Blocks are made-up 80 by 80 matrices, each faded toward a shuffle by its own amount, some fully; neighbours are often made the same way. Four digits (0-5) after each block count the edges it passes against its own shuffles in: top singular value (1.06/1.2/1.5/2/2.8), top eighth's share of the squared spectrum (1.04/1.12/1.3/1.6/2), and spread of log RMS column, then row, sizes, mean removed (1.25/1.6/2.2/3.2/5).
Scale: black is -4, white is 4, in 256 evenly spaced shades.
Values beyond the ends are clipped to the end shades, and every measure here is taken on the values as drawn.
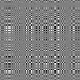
5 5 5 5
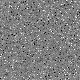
1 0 0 0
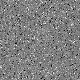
2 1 0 0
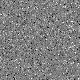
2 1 0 1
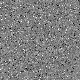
1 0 0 0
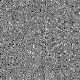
3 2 1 1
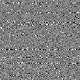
4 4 0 3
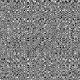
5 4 3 3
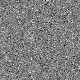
3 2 0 0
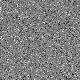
2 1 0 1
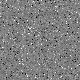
1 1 0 0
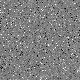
0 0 0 0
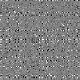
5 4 2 3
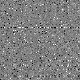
4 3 1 2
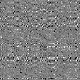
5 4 2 3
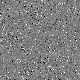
1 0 0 0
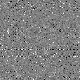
4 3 1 2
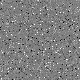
2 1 0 0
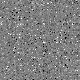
3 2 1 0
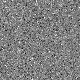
2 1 0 0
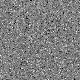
2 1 0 0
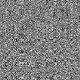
4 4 2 2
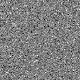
3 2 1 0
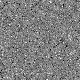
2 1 0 0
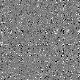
2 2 2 2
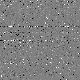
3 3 1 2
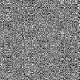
4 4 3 2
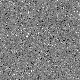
0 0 0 0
